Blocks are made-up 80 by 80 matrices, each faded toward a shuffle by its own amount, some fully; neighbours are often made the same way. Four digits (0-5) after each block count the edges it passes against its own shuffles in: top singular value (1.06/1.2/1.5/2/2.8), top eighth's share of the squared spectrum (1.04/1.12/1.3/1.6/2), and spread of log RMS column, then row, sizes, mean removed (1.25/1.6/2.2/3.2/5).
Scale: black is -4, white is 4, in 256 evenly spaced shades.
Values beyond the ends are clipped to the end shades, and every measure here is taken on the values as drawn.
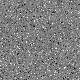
0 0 0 0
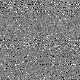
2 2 0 3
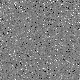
1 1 0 0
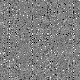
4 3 2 1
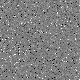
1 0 0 0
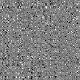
4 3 2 2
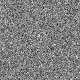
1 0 0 0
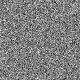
2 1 0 0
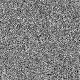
3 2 0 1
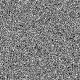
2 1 0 0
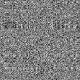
4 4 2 2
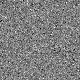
0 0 0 0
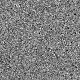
0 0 0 0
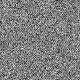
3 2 1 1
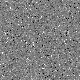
0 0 0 0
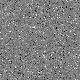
0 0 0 0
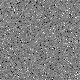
1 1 0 0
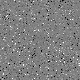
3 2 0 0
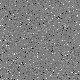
0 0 0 0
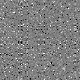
4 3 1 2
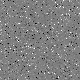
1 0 0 0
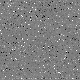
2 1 0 0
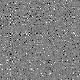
3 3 1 2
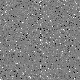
3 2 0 0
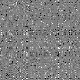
4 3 2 2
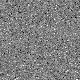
0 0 0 0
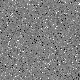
1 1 0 0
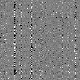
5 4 3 2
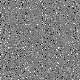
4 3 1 1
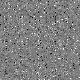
3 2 1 0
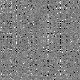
4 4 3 2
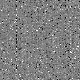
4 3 1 1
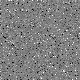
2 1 0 1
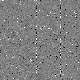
4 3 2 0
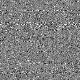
1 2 0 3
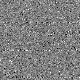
1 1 0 2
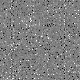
3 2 1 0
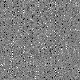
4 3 2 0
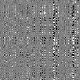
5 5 4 2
